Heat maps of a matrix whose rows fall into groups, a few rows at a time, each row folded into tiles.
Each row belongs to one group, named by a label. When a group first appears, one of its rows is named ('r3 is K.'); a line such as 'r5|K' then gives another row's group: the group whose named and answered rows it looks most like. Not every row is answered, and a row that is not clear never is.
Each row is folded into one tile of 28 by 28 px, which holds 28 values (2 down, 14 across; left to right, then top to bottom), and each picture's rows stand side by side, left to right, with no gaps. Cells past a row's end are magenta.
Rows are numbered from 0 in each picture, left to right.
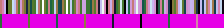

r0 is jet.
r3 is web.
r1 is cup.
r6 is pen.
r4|cup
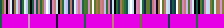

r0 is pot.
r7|pen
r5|cup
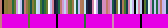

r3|pen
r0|web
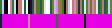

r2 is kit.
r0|cup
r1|web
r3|pen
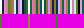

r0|kit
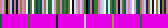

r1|pot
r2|cup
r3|web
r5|pot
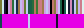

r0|cup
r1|web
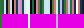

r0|pot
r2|jet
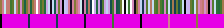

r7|pot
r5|pen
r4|pot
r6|cup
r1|pen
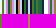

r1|web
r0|kit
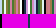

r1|kit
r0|kit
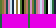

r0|pot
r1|jet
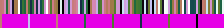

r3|pen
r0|pot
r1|web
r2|jet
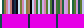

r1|kit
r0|pen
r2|cup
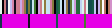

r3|pot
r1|kit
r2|pot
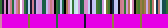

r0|jet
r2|kit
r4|pot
